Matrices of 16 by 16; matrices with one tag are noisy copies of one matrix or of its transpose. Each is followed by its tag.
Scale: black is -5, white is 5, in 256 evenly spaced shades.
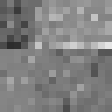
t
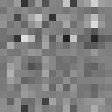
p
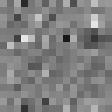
p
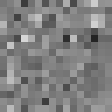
p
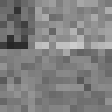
t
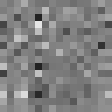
p
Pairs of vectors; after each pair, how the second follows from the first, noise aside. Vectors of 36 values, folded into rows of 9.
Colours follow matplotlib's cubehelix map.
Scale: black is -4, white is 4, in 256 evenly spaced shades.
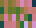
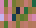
shuffled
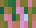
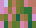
wrapped around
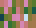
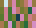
shuffled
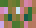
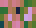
negated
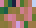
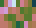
negated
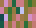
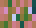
reversed
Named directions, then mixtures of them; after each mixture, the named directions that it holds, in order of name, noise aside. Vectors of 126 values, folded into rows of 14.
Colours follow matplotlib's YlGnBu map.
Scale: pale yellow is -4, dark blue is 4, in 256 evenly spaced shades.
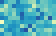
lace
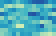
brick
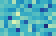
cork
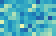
brick, lace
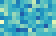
cork, lace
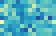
lace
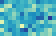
brick, lace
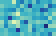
cork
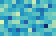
cork, lace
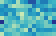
brick, lace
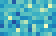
cork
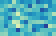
brick, cork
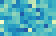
cork, lace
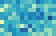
brick, lace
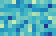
brick, cork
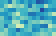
brick, cork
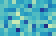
cork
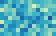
cork, lace
